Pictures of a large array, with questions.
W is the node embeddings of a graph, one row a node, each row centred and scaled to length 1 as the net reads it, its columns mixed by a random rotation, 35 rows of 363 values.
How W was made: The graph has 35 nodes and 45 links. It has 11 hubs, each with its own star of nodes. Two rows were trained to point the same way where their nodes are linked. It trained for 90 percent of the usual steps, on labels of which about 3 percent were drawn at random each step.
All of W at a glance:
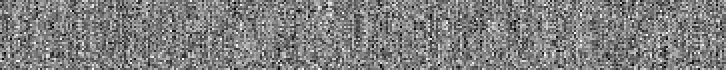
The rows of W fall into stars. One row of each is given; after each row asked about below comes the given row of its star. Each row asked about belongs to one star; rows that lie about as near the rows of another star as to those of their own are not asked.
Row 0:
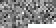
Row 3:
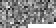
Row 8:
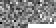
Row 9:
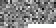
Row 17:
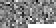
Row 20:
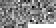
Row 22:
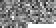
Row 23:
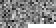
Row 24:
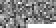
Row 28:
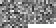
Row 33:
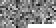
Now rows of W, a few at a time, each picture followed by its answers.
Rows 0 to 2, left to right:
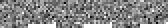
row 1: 8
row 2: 0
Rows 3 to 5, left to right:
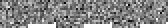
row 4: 8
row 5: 33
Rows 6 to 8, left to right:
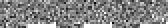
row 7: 8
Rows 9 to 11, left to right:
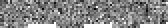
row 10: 20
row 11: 17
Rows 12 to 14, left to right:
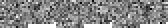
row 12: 33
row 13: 17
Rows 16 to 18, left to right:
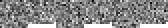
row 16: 22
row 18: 9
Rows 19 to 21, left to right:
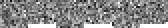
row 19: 23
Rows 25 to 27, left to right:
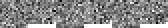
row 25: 9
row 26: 28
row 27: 28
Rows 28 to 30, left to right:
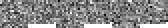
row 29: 23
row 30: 17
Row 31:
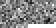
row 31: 23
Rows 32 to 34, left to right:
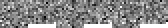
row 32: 0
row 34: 3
